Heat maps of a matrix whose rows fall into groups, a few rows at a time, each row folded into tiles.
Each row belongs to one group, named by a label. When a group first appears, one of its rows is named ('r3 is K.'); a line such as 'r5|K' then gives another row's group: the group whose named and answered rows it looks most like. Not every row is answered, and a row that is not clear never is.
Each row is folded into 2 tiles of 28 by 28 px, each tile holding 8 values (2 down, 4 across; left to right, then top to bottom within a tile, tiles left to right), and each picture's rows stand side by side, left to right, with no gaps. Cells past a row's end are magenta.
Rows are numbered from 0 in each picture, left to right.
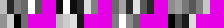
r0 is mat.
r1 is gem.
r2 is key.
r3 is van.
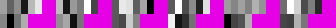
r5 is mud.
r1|mat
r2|mud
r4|van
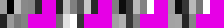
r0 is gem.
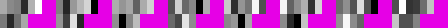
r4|mat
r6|key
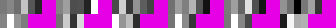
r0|key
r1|van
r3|key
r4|key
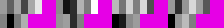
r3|gem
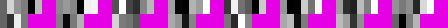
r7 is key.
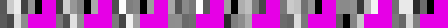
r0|mud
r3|mat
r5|mud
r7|mud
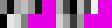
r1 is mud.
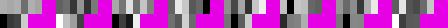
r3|mud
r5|gem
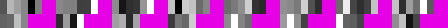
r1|van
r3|gem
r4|key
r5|key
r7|mat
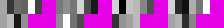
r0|mat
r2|gem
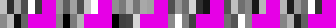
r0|mat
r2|van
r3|key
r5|mat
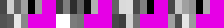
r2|mud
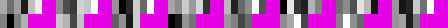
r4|mat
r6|key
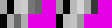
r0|gem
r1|gem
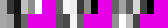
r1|mud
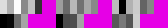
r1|van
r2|gem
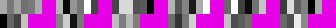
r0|van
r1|mat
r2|mud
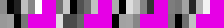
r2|gem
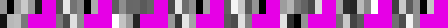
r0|gem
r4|mud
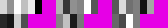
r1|mat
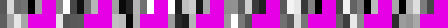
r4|key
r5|mud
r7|gem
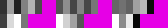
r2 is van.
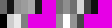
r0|gem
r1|key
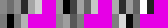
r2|mat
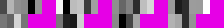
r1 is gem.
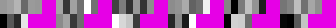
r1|mat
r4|gem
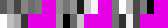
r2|mud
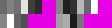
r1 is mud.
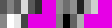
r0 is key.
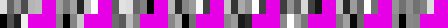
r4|mat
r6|mat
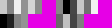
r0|van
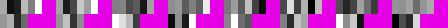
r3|van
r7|van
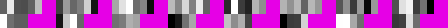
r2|mud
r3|van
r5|van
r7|mud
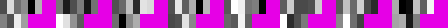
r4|mud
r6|key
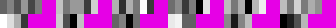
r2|mat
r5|van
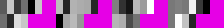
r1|gem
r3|key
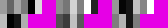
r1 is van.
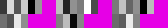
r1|mat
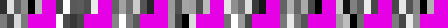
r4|key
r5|key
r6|mat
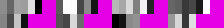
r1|mud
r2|van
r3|van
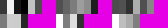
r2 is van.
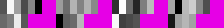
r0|mud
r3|gem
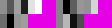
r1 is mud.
